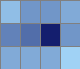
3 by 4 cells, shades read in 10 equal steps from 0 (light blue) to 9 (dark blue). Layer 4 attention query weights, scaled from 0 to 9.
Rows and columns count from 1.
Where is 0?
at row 3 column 4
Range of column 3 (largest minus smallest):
7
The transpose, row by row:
1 4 2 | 3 5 2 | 3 9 2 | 2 3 0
